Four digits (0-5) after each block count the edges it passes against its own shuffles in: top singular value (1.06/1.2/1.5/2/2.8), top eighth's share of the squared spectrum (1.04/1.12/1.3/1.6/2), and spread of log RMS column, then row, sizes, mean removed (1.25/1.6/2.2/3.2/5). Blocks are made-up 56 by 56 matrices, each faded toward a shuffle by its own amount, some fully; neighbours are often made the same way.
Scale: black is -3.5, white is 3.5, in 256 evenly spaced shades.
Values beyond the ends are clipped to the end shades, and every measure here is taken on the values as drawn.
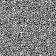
2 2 0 0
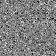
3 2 0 1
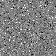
0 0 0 0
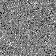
1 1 0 0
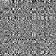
4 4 2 3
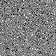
0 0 0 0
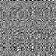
4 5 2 3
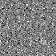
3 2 0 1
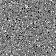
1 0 0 0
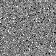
1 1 0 0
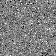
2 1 0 0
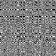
4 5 2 3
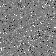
0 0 0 0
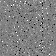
2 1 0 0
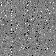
2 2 1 0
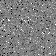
0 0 0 0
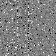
2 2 1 0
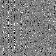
2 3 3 0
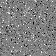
0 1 0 0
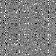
4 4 2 2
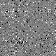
3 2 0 1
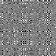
4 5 3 3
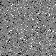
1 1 0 0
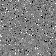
2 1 0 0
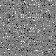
3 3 1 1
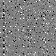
3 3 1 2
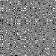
4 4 2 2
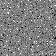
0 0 0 0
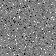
0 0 0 0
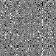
3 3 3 0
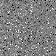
1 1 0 0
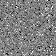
1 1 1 0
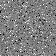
0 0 0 0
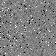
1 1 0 0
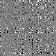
2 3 3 3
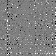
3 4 2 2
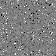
1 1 1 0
